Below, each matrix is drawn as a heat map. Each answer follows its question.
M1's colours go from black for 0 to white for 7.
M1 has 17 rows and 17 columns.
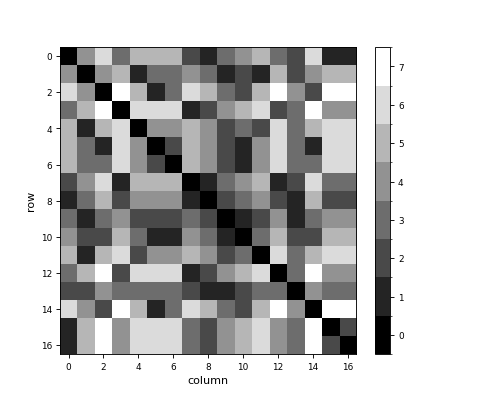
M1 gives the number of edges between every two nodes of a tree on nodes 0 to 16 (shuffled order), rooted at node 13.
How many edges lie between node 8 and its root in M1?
1
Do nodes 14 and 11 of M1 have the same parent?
no
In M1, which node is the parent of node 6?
10
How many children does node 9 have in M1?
2
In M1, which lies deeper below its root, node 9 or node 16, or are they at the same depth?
node 16
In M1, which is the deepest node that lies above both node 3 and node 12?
7
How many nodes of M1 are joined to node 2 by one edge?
1
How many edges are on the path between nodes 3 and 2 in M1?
7
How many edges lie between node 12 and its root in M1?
3
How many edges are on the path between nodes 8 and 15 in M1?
2
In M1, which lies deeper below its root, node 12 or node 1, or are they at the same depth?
node 12
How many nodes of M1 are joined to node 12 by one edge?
1
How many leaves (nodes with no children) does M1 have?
9
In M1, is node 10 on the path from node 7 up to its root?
no
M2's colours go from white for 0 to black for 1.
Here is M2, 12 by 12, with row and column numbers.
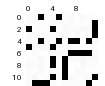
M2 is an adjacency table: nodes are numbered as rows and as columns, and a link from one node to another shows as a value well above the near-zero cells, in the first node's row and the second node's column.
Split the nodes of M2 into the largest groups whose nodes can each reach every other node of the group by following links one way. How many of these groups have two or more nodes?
1
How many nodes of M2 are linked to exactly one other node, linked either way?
3
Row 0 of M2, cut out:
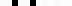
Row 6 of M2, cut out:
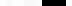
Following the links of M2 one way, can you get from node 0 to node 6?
yes
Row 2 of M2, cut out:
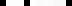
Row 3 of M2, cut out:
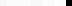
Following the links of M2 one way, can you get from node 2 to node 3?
yes
